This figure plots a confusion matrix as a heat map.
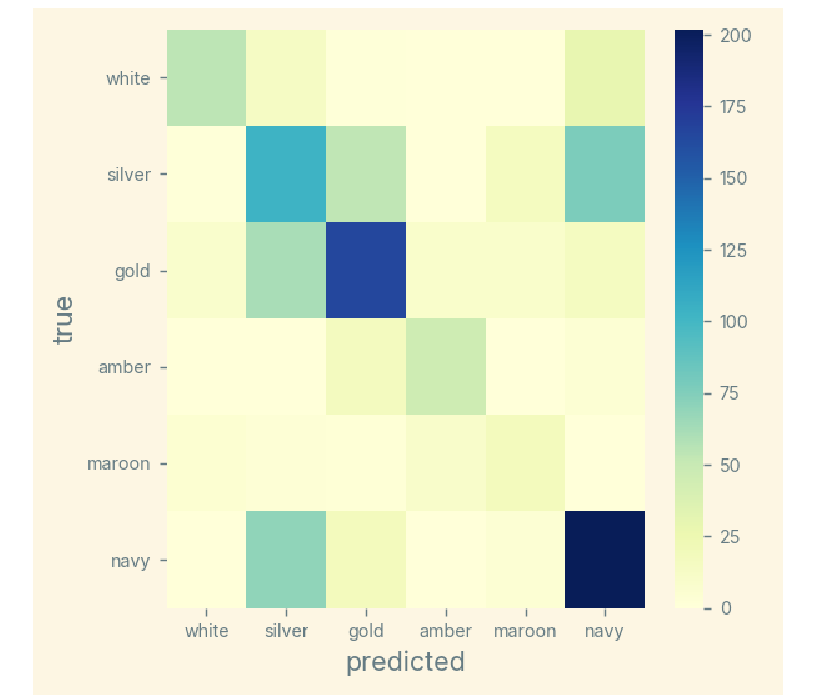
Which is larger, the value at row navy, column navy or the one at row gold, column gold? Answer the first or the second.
the first
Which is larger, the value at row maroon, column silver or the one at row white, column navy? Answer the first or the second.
the second
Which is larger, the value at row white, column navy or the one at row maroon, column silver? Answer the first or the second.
the first
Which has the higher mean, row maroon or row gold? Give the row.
gold
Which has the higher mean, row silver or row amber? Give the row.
silver
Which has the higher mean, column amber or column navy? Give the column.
navy
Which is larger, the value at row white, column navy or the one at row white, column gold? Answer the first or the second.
the first
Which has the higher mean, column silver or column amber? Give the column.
silver
